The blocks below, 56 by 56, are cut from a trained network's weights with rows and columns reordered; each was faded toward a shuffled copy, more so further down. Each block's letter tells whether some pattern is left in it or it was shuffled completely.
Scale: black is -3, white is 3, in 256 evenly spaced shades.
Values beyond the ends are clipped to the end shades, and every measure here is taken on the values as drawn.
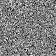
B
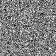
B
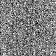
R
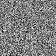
R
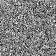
B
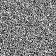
B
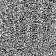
R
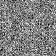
R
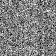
R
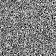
R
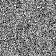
R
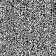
R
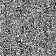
R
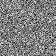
B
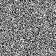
B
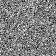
B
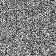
R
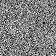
B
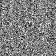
R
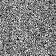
R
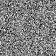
B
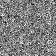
R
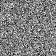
B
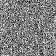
R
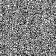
R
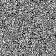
B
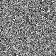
B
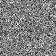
R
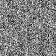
R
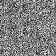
R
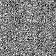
R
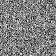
R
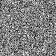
R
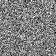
B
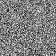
R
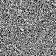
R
